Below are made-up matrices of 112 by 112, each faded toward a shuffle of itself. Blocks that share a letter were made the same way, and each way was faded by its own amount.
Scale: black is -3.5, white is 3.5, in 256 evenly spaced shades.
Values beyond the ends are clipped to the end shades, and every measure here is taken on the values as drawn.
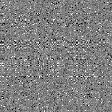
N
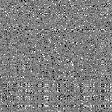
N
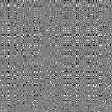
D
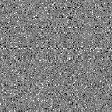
N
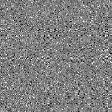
N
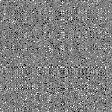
N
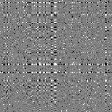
D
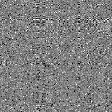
N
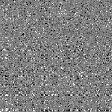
N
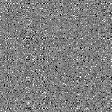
N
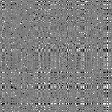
D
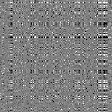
D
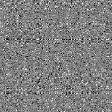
N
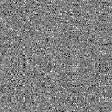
N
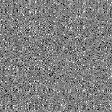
N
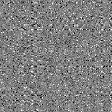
N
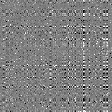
D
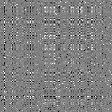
D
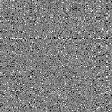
N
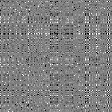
D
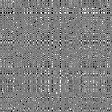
D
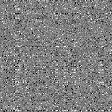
N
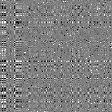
D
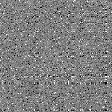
N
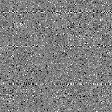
N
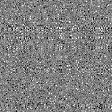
N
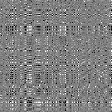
D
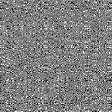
N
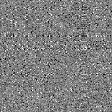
N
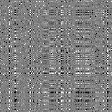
D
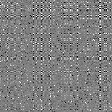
D
